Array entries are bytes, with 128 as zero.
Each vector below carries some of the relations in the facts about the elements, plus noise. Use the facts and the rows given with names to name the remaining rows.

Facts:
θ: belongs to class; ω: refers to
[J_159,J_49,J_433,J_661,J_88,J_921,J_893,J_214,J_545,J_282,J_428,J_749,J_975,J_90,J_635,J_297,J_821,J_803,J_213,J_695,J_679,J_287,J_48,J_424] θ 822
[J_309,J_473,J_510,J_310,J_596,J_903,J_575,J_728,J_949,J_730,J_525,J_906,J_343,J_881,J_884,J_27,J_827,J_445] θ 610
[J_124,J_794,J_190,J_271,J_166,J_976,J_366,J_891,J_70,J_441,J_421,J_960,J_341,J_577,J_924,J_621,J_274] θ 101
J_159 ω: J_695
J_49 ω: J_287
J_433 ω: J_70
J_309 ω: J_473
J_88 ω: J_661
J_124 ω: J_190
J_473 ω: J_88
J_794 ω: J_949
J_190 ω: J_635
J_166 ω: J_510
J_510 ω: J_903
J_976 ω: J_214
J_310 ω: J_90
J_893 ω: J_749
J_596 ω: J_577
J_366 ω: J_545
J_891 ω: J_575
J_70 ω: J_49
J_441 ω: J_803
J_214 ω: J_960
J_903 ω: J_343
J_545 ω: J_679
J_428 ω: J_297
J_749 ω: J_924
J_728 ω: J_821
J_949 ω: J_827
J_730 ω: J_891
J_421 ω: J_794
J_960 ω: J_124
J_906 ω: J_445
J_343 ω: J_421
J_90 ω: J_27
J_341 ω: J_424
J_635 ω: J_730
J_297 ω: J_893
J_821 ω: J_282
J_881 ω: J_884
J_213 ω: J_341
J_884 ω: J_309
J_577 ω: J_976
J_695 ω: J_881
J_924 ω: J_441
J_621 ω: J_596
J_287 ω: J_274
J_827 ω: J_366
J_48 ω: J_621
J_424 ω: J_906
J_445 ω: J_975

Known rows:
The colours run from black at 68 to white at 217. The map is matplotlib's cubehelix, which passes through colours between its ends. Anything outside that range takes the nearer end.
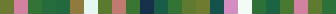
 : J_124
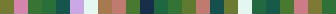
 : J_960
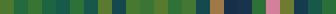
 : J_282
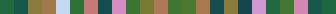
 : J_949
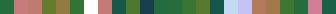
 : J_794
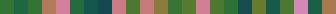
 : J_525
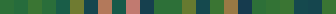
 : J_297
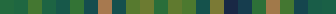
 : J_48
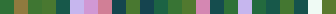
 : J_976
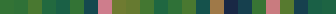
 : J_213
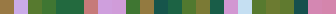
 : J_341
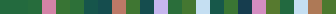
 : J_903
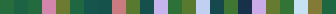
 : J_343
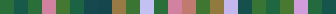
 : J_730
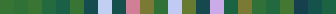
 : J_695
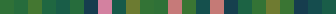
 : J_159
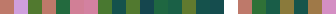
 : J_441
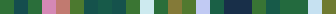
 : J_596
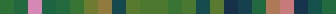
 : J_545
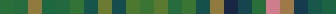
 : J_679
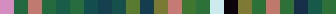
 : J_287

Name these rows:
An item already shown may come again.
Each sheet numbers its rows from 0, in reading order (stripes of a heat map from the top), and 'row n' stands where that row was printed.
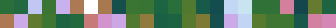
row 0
J_366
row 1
J_341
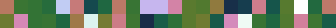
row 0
J_309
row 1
J_124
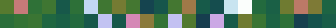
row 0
J_190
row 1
J_695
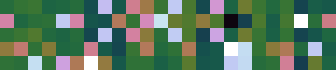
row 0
J_695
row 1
J_473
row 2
J_695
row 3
J_891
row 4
J_366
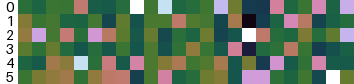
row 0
J_906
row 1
J_661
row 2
J_924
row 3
J_433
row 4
J_949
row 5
J_621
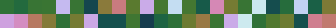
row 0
J_881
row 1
J_274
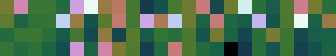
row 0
J_960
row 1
J_884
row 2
J_428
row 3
J_214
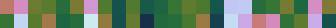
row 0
J_271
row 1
J_421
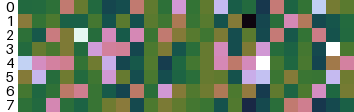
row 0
J_510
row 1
J_661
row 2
J_827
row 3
J_577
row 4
J_70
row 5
J_166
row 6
J_575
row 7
J_545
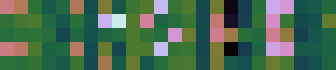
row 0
J_88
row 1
J_424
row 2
J_635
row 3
J_88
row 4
J_428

